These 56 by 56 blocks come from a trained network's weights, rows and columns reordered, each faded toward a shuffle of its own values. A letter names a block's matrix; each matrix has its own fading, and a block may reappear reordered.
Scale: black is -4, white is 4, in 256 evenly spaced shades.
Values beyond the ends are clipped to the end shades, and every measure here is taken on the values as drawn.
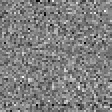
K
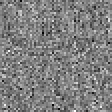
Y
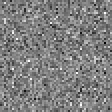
Y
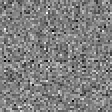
K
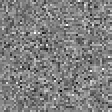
K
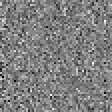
Y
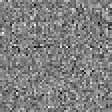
K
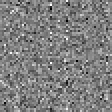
Y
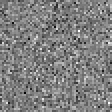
Y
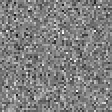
Y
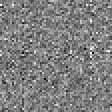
Y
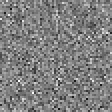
K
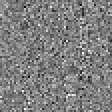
Y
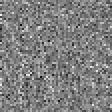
Y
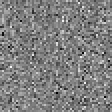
Y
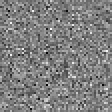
K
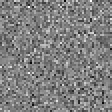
K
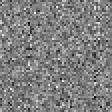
Y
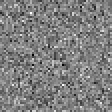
K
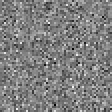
Y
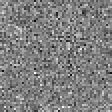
K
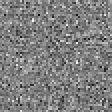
K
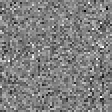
Y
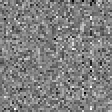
Y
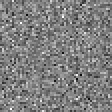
Y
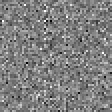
Y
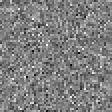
Y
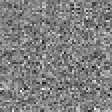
K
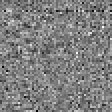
K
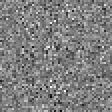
Y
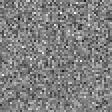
K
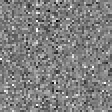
Y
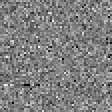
K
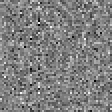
Y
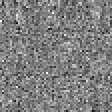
K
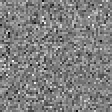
Y
